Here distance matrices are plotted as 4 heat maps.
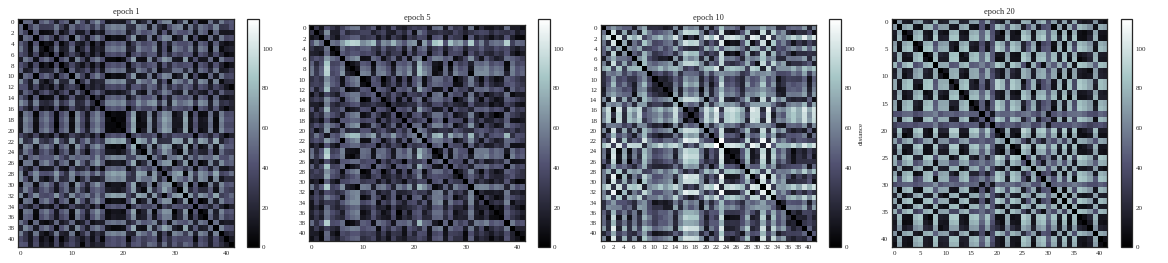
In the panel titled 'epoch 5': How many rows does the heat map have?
42
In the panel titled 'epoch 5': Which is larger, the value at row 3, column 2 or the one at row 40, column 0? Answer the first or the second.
the first
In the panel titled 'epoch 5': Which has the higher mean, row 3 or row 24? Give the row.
3
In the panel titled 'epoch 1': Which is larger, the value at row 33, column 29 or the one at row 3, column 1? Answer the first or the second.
the first
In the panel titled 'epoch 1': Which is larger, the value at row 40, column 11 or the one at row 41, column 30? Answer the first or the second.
the second
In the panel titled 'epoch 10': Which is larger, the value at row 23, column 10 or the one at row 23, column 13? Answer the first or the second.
the second
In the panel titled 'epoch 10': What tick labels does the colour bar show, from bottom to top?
0, 20, 40, 60, 80, 100
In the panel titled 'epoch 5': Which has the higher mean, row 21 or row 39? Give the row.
21
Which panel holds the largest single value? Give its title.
epoch 10
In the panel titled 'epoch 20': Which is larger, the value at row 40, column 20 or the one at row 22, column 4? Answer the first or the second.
the second
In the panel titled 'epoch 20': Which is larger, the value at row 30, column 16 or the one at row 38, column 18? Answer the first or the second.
the second
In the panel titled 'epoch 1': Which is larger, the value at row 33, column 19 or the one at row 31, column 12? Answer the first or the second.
the second
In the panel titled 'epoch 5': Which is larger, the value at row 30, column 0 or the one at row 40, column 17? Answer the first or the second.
the second
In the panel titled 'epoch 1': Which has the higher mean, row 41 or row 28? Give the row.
28
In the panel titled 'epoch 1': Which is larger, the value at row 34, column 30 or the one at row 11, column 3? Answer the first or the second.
the second
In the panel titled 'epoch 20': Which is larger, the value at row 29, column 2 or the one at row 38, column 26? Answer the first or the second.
the first
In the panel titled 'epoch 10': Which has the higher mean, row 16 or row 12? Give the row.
16
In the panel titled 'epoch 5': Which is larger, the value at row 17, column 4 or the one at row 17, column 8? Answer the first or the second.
the second
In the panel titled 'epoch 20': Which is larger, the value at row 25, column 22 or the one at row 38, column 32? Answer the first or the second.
the first
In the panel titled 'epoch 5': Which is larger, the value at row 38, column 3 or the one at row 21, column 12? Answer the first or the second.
the first
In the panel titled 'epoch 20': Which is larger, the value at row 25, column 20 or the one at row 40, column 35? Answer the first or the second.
the first
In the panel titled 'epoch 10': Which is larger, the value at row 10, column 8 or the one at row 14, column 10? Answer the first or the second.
the first
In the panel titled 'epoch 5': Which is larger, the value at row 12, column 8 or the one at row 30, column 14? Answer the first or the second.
the second
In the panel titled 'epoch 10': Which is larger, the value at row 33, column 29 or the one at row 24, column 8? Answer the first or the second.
the first
